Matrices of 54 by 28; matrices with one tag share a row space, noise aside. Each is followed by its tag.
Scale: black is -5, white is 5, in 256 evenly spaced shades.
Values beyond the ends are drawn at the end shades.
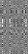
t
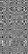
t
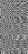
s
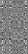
t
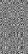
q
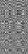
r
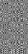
q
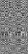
r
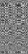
r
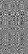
q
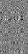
q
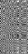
s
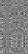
t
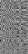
s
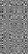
t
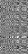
s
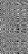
s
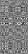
r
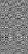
r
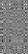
t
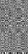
r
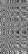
s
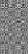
r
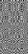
q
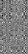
t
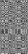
r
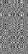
q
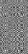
q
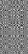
q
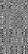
t
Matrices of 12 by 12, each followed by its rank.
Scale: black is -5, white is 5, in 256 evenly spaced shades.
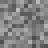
full rank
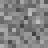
full rank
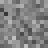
full rank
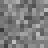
full rank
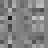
two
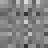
two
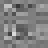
two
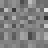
two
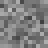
full rank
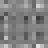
two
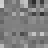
two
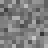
full rank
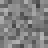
full rank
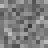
full rank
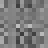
two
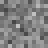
full rank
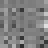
two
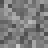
full rank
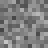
full rank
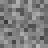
full rank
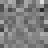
two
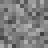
full rank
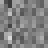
two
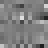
two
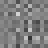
two
